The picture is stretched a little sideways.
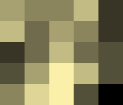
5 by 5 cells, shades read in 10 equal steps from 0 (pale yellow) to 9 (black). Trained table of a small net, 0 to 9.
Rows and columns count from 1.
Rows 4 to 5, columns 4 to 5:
2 6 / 6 9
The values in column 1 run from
2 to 7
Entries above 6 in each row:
1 1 1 0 1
